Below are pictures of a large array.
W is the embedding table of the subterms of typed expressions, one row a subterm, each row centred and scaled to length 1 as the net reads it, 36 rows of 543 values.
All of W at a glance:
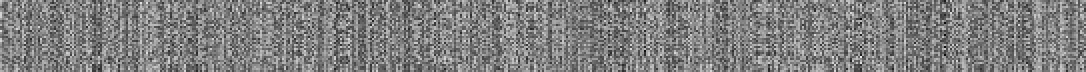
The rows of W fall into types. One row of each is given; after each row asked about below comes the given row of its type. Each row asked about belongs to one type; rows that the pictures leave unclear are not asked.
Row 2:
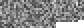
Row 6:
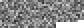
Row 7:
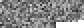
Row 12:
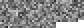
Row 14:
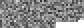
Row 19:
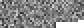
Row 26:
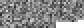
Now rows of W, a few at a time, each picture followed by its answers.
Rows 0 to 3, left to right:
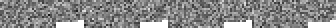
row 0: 6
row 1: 7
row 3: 14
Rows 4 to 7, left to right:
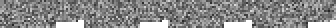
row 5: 2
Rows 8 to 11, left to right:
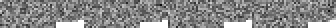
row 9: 12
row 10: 14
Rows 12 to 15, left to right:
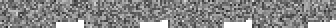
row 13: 14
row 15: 2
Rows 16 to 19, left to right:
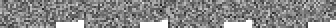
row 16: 7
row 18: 14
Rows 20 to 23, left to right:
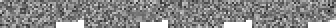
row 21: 19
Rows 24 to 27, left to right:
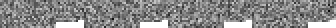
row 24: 2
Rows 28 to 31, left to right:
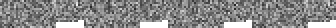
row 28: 2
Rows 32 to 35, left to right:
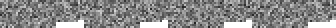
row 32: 6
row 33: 12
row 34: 12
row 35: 6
